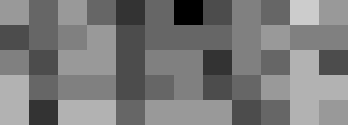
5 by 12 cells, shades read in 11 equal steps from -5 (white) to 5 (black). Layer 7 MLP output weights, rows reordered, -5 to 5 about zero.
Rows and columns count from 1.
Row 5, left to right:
-2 3 -2 -2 1 -1 -1 -1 2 1 -2 -1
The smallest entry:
-3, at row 1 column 11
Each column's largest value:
2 3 0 1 3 1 5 3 2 1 0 2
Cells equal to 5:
1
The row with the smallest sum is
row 5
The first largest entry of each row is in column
7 1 8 5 2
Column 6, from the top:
1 1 0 1 -1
